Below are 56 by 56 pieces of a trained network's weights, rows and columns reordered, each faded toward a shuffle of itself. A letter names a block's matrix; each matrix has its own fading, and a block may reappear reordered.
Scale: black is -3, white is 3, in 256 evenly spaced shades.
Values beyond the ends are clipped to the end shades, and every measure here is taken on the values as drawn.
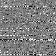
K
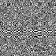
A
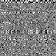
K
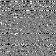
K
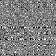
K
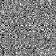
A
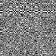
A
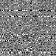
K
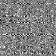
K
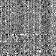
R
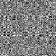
A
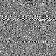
K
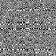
K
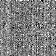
R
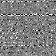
K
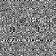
A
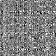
R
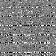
K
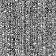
R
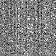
R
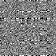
K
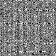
R
